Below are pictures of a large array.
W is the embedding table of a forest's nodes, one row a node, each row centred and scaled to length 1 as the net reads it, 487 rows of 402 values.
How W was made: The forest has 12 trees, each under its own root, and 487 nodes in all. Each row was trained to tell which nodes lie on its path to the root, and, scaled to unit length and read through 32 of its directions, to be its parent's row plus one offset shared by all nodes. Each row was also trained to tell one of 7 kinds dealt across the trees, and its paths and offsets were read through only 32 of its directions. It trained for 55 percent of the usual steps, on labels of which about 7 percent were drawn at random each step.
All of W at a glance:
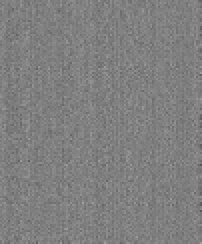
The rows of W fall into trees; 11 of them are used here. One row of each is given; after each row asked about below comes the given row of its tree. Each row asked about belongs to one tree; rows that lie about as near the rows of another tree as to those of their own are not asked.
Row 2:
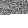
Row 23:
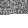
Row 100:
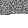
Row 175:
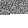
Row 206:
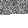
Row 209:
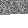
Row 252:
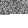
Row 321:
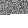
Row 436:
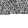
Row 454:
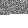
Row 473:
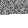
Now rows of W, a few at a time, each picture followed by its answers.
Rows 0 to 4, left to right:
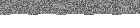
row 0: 100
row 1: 100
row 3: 321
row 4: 206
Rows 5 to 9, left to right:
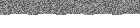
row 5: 436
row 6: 100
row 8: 473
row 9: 209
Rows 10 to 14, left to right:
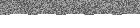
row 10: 23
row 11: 23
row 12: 321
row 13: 100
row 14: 2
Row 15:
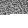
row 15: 23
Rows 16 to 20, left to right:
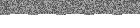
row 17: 209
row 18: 454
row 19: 175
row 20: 175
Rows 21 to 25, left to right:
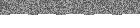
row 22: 252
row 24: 175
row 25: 454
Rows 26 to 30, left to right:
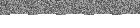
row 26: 209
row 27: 23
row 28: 175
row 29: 2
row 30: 206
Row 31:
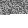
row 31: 252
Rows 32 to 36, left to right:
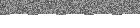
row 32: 206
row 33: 321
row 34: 206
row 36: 2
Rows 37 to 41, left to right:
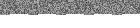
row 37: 436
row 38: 175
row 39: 321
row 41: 206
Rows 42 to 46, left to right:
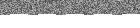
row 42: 454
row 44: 454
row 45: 23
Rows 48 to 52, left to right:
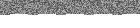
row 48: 206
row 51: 206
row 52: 473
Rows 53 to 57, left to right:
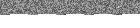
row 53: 209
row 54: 206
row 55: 473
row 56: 2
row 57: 100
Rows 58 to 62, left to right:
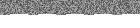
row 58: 206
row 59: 175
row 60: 206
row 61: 454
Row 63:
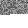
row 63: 100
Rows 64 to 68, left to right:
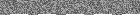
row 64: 23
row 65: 252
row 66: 175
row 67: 209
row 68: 473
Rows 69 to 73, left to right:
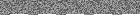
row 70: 454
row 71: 2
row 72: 2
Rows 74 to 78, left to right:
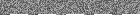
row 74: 321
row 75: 2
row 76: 209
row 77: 175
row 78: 252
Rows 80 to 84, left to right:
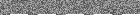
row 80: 175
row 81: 2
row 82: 209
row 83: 175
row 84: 473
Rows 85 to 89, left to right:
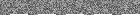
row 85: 100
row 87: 100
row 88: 206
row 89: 2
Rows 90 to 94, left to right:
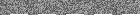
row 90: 209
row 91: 473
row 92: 175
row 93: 100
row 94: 252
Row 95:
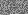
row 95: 100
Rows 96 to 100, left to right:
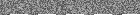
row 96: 175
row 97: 252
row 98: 454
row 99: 175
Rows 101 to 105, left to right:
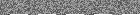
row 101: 209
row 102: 2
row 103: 473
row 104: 206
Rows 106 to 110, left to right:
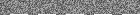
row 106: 321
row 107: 252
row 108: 23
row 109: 252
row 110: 209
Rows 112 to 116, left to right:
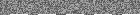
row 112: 2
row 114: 175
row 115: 2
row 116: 321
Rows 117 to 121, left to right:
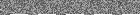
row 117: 23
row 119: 454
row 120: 23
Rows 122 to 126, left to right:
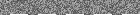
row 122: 175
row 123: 321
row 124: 436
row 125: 206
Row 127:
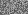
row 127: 473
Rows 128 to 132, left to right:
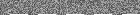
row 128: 454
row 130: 23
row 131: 206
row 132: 206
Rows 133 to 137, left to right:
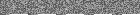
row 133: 2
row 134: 23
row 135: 209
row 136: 2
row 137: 454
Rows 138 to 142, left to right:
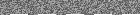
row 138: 454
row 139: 252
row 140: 473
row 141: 23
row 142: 206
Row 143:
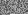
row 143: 23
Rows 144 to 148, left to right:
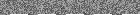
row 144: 23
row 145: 2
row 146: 321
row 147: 252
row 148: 23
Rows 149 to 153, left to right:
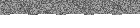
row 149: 473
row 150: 175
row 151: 206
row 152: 2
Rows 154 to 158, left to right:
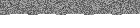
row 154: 100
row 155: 321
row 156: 209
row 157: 2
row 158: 175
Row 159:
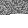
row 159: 209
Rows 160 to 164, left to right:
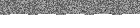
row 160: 252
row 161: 2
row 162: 206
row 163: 23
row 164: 2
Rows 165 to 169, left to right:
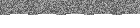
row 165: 209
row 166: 473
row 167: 206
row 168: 206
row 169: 252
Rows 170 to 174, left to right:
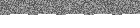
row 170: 175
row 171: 209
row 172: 2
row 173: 23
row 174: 321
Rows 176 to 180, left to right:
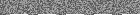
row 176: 206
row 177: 321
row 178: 252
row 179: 175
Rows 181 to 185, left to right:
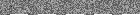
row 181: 321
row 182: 252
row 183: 321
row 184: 175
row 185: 23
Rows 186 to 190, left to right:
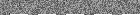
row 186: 252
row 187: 100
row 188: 252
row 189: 473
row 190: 2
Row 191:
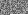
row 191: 454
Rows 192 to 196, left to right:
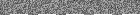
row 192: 252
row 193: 252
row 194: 206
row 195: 23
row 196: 23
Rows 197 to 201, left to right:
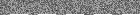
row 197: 23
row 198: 23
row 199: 436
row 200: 2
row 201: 23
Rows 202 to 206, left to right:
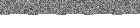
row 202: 473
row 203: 2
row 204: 100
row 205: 175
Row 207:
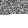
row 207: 252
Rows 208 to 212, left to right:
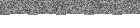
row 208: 206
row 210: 454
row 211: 100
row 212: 436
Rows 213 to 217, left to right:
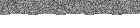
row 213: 175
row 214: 473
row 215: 175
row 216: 252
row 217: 473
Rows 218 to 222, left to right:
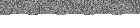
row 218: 252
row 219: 321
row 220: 2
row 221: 209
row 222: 23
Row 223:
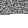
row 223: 23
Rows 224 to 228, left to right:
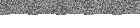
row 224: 23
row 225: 473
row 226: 321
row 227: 23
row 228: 252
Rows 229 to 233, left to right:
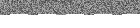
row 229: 2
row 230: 206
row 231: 2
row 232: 209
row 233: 206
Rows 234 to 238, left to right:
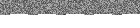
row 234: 23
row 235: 175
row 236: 321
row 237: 321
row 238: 206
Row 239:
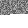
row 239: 454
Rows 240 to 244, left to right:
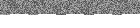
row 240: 100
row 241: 2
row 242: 206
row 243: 252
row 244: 321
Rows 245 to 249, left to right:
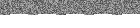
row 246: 2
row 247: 206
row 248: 175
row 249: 252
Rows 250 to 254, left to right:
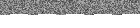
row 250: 436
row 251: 206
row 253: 473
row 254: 321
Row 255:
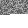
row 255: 209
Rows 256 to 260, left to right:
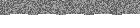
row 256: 252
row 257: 252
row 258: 206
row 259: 206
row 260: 252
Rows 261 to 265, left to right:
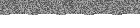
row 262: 252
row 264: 175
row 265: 206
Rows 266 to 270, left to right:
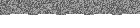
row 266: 23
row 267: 175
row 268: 252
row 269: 206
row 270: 321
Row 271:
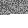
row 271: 175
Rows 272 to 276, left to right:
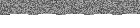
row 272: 321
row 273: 23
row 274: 175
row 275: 175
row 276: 473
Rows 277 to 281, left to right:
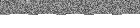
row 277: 2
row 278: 473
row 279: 2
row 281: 175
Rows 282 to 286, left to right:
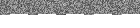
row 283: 321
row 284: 321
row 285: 23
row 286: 321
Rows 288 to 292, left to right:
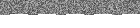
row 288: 252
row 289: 321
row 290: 209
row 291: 321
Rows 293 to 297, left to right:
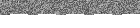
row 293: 321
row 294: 23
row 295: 100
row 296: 252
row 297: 252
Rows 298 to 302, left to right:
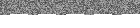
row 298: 2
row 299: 252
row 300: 209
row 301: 436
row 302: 2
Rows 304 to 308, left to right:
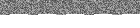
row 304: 321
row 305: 209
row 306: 23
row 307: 209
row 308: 23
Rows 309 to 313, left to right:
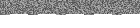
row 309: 100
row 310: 321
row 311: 252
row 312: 23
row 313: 454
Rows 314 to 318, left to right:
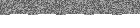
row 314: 23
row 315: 23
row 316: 454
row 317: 436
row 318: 2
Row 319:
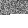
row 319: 175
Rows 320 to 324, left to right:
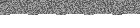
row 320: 209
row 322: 436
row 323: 23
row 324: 100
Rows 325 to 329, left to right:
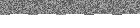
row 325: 436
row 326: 2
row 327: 252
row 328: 209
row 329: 209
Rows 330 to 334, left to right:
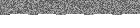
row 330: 209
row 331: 175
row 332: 175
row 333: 175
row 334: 321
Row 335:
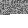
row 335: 100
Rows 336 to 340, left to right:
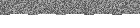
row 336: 252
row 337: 209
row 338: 321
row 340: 321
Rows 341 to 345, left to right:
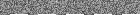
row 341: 2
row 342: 252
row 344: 321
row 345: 252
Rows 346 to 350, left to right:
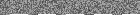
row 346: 23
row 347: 100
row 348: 175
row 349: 321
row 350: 252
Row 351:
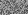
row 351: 473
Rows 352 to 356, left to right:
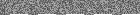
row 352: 252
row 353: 252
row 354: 23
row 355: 209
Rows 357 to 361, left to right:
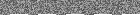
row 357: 206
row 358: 209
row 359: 206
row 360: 206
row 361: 454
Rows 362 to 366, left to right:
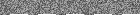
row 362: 321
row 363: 100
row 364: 206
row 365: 252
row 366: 2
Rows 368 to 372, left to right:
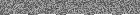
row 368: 23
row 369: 175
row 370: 454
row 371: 23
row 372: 436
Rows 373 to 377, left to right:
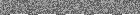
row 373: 209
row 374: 473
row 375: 175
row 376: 206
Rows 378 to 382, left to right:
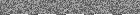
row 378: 209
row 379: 100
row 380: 209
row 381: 206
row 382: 473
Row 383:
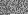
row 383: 23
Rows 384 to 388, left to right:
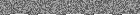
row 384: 209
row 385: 252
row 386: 473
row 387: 175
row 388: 209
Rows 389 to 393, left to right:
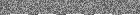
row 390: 2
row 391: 473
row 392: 321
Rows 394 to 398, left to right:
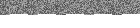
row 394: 206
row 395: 454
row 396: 454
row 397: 23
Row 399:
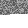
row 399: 206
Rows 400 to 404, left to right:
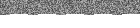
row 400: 206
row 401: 23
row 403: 206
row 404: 206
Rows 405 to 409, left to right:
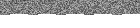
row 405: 175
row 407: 206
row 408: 321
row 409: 100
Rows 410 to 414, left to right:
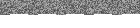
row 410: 100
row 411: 473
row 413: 175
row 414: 209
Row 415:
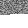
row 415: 175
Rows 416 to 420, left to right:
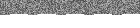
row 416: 100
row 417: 23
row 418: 175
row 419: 252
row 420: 209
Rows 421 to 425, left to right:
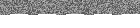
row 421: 209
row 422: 321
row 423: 206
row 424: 252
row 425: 2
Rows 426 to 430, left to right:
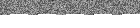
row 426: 2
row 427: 175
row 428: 100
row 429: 100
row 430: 206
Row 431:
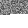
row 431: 175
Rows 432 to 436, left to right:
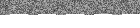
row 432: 454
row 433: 473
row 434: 175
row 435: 209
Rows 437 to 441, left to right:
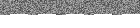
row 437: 473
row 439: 206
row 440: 454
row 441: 209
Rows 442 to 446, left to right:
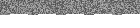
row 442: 175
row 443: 206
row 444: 2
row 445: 209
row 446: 252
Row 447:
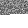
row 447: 473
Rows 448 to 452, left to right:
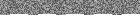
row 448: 100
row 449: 209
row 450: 23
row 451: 23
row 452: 321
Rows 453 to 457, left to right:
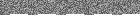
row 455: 100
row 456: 252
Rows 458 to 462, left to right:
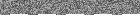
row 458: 436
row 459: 175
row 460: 321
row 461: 209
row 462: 2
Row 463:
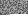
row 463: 206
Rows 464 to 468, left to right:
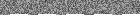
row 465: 175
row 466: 252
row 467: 175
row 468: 473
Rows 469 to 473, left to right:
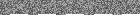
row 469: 175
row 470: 252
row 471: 321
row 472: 321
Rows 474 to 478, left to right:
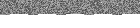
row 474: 2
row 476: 473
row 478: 2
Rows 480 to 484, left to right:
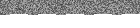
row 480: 252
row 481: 206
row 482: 23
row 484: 23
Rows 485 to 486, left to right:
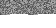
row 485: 23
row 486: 252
